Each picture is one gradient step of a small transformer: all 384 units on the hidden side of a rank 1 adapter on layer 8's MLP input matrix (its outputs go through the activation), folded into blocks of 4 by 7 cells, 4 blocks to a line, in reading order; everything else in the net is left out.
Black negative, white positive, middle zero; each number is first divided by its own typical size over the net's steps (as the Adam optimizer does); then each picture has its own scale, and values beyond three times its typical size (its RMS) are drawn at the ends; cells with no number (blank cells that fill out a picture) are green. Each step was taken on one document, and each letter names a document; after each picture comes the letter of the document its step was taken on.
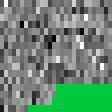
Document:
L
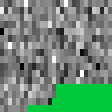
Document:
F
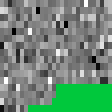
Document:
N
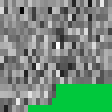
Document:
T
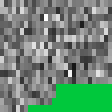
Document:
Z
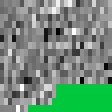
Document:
F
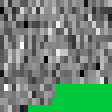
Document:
N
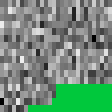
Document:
T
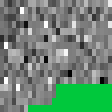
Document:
N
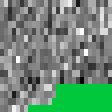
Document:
F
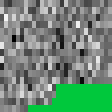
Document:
T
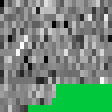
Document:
N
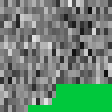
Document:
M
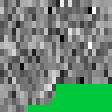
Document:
F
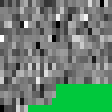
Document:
L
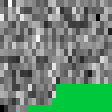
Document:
Z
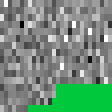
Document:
L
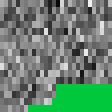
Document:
M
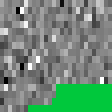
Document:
N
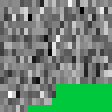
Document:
M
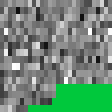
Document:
Z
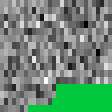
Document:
Z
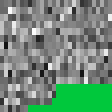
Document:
T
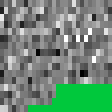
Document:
L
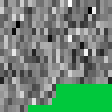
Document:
F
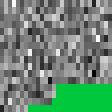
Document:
Z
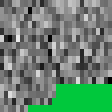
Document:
M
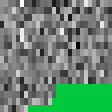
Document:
T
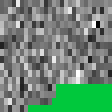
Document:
T
